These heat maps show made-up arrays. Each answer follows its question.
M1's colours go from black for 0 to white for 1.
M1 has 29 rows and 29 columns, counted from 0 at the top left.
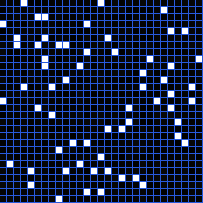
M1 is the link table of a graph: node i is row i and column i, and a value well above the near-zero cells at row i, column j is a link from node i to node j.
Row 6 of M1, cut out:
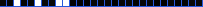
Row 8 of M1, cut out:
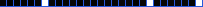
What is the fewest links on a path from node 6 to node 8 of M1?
1
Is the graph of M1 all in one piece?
yes
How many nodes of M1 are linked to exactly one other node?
8
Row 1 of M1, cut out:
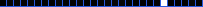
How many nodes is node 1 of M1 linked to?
1
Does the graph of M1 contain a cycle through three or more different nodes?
yes
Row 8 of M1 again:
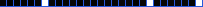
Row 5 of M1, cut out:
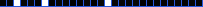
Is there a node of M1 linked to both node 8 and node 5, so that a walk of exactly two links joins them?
yes
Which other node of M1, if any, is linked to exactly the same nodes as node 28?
node 21
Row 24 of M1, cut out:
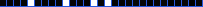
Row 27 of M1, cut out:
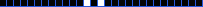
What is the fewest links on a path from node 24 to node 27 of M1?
5
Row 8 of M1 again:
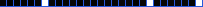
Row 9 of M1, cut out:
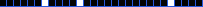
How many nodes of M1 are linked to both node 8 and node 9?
1
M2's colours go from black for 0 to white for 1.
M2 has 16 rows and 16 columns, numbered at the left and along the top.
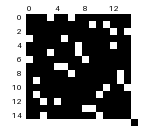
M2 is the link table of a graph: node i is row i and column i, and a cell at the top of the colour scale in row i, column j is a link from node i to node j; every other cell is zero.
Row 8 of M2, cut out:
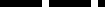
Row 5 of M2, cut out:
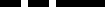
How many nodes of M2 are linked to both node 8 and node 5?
1
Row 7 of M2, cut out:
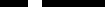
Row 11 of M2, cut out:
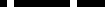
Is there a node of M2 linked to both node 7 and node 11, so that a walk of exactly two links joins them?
yes
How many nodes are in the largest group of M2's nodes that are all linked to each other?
3
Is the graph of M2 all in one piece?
yes
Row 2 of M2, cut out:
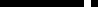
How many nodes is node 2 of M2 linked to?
3
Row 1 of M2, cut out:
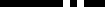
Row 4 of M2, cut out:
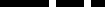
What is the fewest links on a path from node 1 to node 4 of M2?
2
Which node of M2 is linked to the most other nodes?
node 15
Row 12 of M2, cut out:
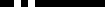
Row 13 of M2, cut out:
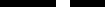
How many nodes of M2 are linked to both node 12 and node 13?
1
